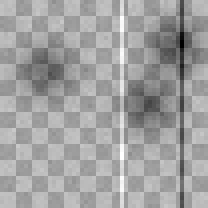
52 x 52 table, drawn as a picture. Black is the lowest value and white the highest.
There are three dips. Columns 31 and 46 differ from the columns beside them. On average the colour sits 60% of the way up the scale.
